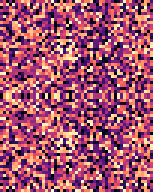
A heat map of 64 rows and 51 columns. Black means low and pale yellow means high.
No regular stripes run through it. The values spread evenly over their range. There is no seam. Overall the values sit about 50% of the way up the scale. There is no overall slope. The top and bottom halves mirror each other. The grain is fine, like static. No single row or column stands out from its neighbours.
